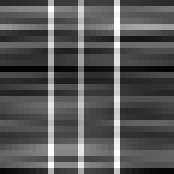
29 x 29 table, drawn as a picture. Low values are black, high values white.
Columns 9, 14 and 20 differ from the columns beside them. No overall slope runs across the table. Most values sit low, with a long tail of high ones.
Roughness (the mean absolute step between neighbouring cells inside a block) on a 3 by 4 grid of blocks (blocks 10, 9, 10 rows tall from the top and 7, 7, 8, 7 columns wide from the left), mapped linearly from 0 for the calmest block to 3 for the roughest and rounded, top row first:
1 3 2 1 / 0 3 2 0 / 0 3 2 0
